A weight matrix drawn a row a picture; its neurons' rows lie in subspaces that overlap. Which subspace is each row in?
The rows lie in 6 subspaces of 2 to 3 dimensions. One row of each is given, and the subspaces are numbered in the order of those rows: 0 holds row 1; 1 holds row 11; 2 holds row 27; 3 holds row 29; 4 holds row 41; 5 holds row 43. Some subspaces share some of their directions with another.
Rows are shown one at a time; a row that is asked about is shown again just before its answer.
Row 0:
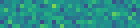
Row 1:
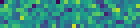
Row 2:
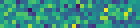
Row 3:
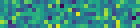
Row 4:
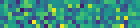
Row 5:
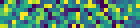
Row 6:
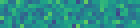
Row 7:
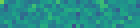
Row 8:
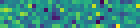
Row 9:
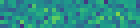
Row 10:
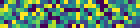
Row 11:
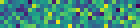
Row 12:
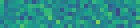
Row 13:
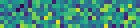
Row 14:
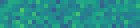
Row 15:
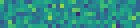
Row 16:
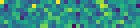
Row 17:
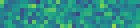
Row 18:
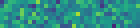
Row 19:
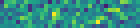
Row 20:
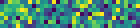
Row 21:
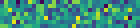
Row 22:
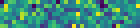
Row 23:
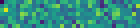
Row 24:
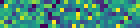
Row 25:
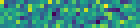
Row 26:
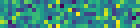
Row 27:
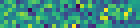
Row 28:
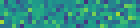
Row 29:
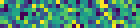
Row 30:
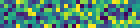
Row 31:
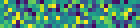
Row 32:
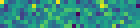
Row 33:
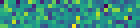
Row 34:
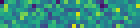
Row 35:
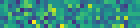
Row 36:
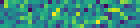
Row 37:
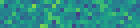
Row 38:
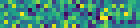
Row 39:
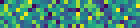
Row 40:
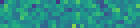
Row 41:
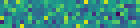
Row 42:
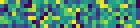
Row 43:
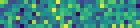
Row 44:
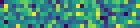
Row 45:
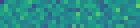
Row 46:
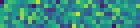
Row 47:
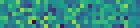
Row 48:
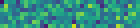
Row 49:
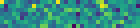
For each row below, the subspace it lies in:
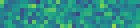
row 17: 5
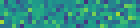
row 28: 4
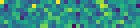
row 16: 0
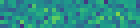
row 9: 4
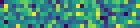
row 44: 2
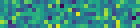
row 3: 0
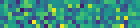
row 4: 5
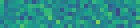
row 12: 5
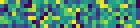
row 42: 5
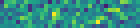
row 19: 4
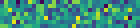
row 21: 2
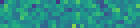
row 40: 0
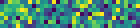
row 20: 1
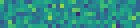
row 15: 0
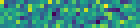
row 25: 4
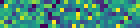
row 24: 3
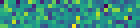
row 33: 2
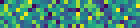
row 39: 1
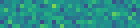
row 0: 3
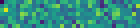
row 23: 3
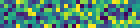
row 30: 2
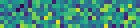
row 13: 1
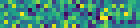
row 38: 2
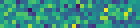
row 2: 2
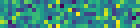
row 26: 0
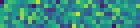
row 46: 5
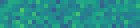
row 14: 5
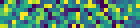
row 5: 2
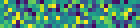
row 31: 2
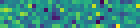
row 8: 4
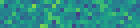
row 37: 3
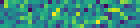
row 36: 4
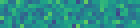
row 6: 4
